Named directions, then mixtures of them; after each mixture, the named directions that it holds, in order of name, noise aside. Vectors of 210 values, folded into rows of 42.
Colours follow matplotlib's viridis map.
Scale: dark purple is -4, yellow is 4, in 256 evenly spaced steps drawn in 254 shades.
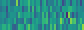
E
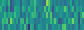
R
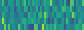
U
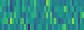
R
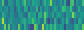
U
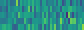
E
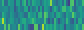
U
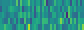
E, R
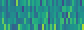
E, U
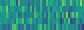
E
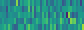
E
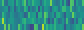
U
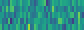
R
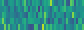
U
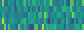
U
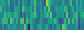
E, R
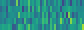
E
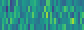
E, R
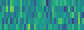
R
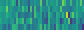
E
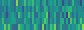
E, U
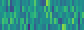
R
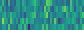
R, U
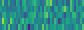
R, U
